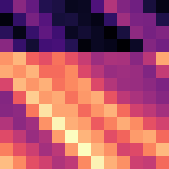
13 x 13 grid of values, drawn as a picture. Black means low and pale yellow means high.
Grain: diagonal, down to the right. Histogram: flat. Ninth with the highest average: bottom middle. Seam: horizontal, 30% of the way down, the bottom part higher. Average level on the scale: 50%. Ninth with the lowest average: top middle.
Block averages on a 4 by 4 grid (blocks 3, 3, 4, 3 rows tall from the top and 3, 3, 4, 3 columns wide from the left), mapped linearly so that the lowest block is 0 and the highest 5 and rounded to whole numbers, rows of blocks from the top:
0 0 0 1
3 3 1 2
3 5 4 3
4 4 5 4
